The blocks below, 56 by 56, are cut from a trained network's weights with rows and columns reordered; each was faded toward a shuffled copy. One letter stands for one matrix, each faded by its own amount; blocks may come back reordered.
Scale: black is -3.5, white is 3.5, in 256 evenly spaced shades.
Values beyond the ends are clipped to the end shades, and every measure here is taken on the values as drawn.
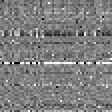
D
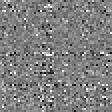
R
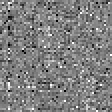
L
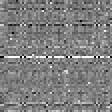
D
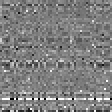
D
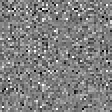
L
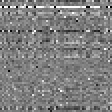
D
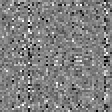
R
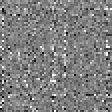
R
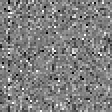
L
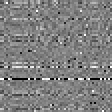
D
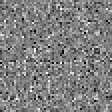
L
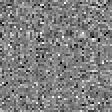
L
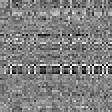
D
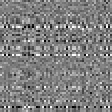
D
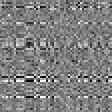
D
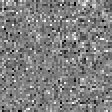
L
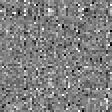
L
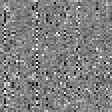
R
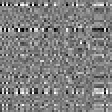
D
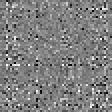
R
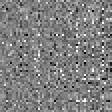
R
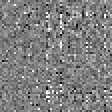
R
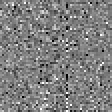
L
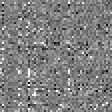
R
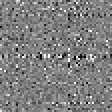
R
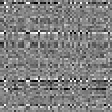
D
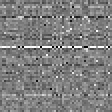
D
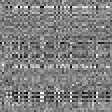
D
